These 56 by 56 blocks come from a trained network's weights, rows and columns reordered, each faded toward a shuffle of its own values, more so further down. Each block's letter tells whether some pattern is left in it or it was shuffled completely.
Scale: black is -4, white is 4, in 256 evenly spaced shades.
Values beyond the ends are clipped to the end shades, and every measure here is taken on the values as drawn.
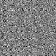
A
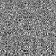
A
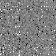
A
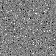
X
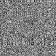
A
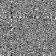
A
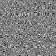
A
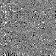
A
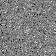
X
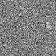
A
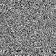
A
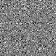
A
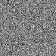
A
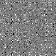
A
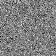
X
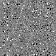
A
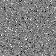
X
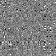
A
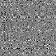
A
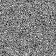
X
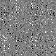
A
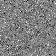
X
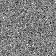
X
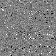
A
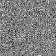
A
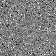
X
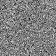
X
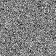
X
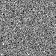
X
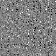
A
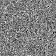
X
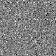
A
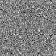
A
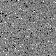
X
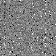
A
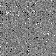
A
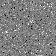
X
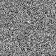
A
